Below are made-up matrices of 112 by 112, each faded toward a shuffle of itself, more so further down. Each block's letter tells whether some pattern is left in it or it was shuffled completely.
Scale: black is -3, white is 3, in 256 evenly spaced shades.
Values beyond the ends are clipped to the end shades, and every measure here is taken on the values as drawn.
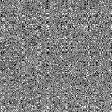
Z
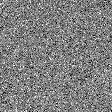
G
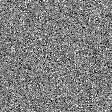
G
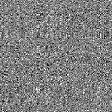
Z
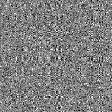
Z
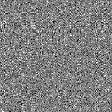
Z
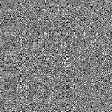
Z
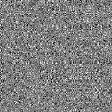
Z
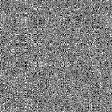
Z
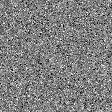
G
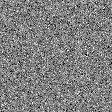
G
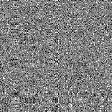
Z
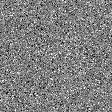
G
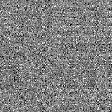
Z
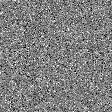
G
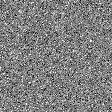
G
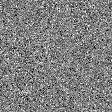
G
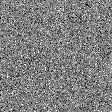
G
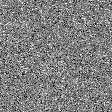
G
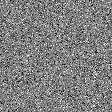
G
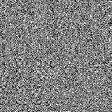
Z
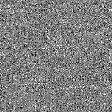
Z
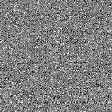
Z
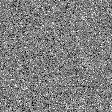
G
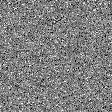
G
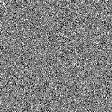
Z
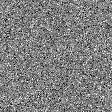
G
